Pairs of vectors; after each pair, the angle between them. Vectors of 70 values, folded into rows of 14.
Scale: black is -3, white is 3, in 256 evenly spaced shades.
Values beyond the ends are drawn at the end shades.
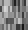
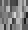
orthogonal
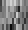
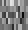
partly aligned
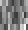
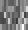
partly aligned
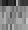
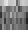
nearly opposite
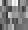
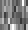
orthogonal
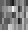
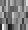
partly opposed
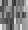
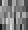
nearly opposite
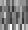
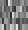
partly aligned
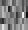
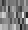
partly aligned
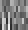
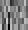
nearly opposite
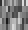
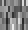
nearly parallel
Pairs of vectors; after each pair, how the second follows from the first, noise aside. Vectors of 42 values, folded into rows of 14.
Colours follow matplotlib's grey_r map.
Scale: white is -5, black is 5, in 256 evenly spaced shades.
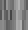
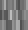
sign-scrambled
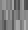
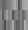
sign-scrambled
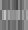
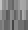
shuffled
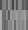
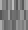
sign-scrambled
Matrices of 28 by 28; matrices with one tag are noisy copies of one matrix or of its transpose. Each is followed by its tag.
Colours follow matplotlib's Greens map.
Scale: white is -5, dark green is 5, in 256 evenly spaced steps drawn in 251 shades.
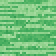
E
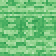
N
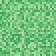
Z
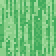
E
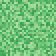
Z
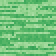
E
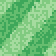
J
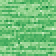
E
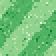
J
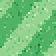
J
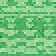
N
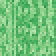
N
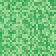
Z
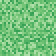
Z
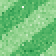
J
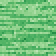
E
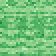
N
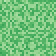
Z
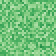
Z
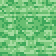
N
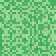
Z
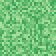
Z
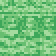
N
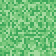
Z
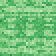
N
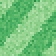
J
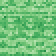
N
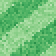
J
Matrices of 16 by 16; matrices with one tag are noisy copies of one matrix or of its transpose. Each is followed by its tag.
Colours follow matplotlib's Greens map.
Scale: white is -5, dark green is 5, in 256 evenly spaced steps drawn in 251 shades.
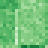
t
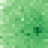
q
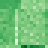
t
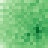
q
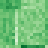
t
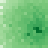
q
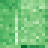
t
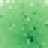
q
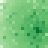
q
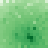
q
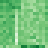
t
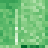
t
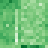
t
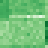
t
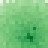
q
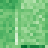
t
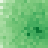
q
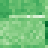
t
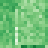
t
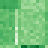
t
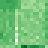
t
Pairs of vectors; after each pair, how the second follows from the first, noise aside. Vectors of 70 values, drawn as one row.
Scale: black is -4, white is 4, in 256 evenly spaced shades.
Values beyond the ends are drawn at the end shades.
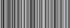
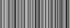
reversed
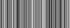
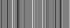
partly zeroed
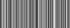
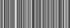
reversed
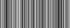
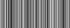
reversed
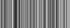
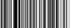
scaled up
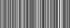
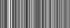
reversed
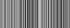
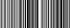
scaled up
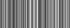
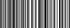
scaled up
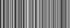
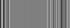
partly zeroed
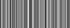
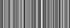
reversed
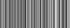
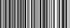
scaled up
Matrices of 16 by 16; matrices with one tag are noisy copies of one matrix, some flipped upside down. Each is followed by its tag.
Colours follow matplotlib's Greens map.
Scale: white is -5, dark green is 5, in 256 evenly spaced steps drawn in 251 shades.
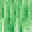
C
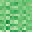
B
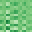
B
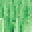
C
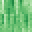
C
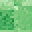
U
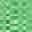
B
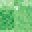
U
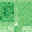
U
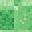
U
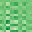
B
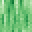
C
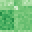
U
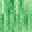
C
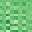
B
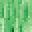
C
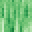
C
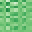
B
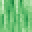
C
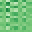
B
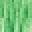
C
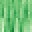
C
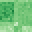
U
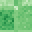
U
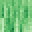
C
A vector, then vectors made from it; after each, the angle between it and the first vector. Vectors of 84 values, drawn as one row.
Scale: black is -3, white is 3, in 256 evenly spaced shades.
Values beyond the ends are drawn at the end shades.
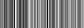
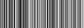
nearly parallel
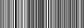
nearly opposite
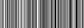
partly opposed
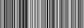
nearly parallel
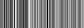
nearly parallel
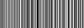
orthogonal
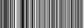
partly aligned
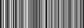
partly opposed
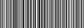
orthogonal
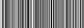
orthogonal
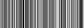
partly aligned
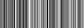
nearly parallel
